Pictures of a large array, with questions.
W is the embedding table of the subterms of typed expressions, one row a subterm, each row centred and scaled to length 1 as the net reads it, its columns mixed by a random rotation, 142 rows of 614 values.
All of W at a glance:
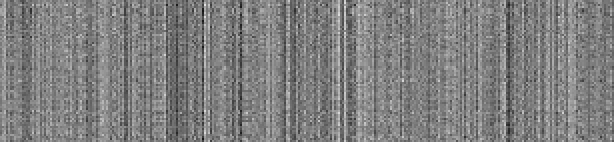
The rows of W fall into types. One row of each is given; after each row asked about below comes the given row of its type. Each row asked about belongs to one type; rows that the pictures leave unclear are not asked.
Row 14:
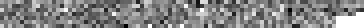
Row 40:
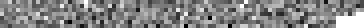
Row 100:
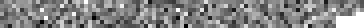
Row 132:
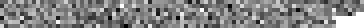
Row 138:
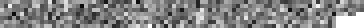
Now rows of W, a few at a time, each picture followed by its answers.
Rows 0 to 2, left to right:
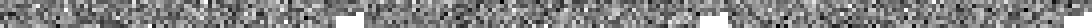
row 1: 14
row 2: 100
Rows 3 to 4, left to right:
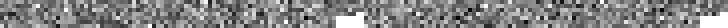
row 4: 132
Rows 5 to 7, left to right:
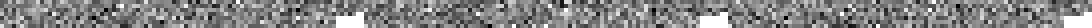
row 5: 132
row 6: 14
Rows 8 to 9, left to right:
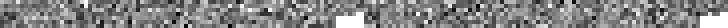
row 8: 40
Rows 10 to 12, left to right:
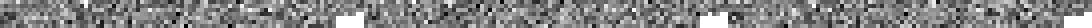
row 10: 40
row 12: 40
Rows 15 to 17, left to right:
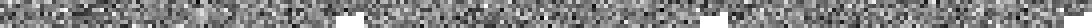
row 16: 132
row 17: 132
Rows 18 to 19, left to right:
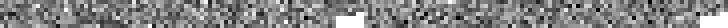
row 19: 100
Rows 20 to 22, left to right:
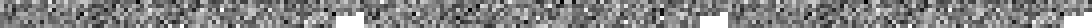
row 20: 14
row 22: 14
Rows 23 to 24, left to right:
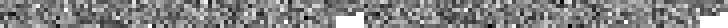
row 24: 132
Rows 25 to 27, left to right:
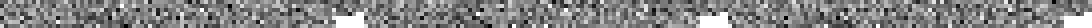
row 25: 132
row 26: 14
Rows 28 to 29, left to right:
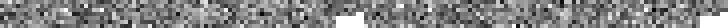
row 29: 138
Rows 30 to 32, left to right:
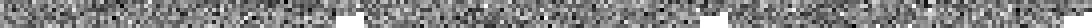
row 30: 14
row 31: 132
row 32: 14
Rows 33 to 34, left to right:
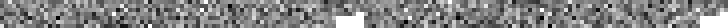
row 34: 100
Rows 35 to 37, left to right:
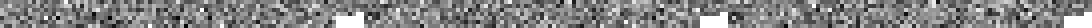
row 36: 132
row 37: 40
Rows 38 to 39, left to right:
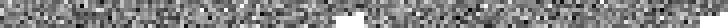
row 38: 40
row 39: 132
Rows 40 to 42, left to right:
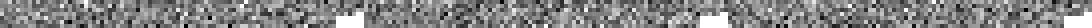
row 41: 14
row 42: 100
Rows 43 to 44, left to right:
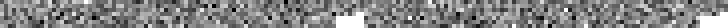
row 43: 100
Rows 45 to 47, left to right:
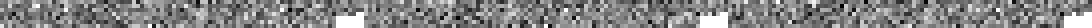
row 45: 138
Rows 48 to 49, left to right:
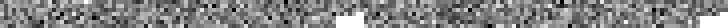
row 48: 100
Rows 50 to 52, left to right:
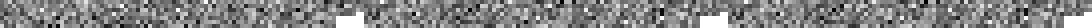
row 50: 100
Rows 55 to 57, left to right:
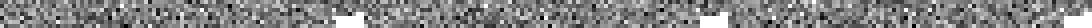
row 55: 132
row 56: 132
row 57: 100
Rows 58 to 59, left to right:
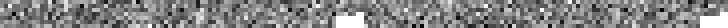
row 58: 138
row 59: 100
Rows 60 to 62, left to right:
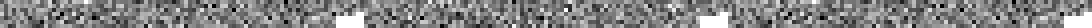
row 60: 100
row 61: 100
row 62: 100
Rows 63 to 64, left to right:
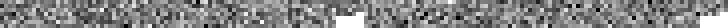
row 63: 132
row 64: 100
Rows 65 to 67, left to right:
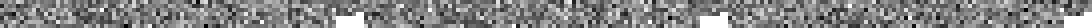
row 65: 132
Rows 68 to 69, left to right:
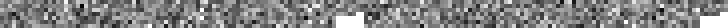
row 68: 138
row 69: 132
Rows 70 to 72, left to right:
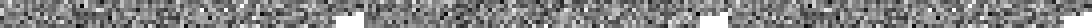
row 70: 40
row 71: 14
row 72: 40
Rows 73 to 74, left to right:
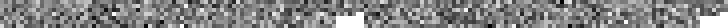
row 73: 14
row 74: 132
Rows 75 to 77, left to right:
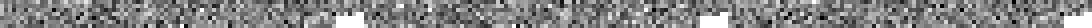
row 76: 138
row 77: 100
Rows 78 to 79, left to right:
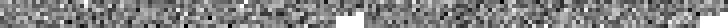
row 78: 40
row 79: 14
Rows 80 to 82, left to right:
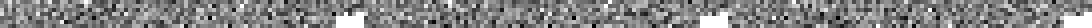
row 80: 40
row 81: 40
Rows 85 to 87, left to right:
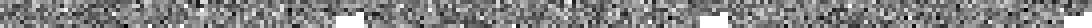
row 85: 14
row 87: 132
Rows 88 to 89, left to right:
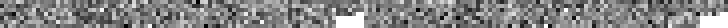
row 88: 132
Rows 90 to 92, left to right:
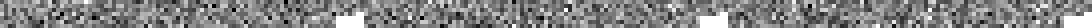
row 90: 100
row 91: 100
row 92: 138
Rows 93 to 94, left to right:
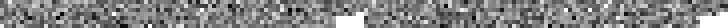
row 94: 40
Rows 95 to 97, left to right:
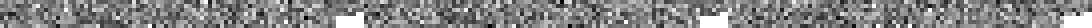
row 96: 132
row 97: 14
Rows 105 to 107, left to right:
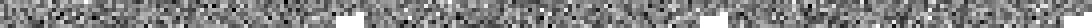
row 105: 100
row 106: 100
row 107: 138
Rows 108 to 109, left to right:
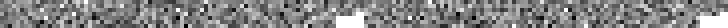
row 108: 100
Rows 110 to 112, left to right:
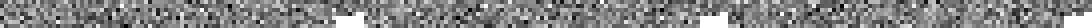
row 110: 132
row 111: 132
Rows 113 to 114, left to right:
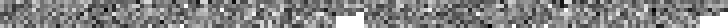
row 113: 14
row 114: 14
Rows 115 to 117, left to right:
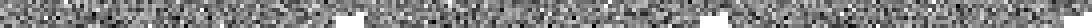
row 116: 40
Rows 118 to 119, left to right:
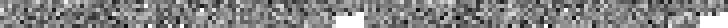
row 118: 14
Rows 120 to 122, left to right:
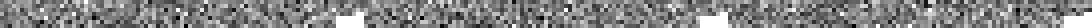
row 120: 100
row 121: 100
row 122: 14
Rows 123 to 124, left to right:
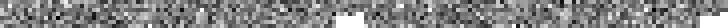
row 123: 138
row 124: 138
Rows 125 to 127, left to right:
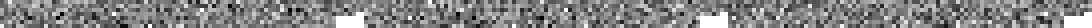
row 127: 132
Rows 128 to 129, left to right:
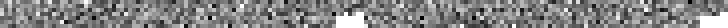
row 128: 40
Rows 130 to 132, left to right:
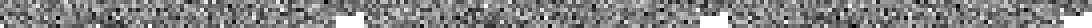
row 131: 132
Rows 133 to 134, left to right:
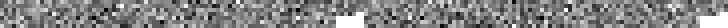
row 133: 132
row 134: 100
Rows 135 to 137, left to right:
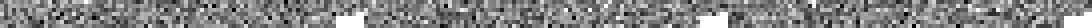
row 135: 100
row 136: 40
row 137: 40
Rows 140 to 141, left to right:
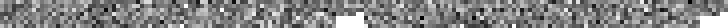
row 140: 14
